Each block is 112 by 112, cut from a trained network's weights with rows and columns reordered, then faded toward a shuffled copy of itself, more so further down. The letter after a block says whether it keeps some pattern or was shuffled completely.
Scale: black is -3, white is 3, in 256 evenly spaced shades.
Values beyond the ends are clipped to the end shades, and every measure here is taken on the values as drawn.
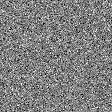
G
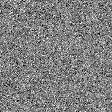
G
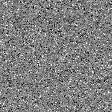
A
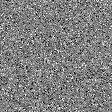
A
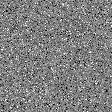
A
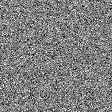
G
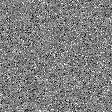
A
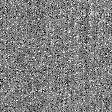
G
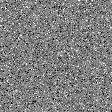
A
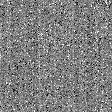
G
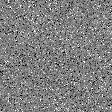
A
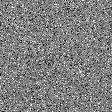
A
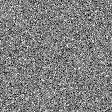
A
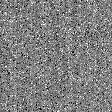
G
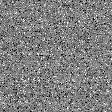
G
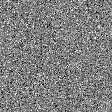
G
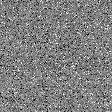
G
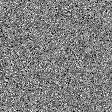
G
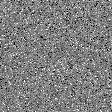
A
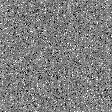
G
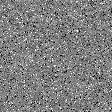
A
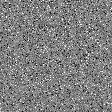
A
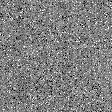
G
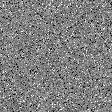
A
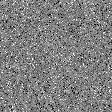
A
